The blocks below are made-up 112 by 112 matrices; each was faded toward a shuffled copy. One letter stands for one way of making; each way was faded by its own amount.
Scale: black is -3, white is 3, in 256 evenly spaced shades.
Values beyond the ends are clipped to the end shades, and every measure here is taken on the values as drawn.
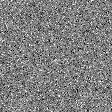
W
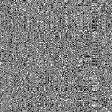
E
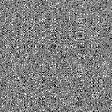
E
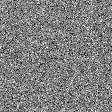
W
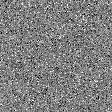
W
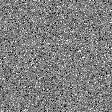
W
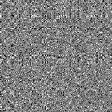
E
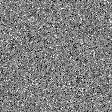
W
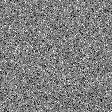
W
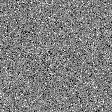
W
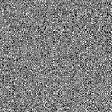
E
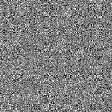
E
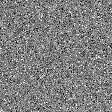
W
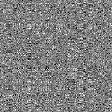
E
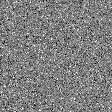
W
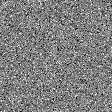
W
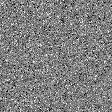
W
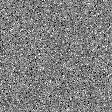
W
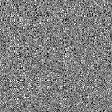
E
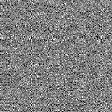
E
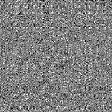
E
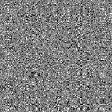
E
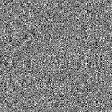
E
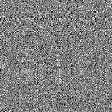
E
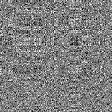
E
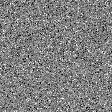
W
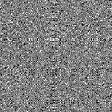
E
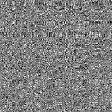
E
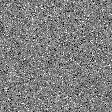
W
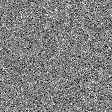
W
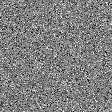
W
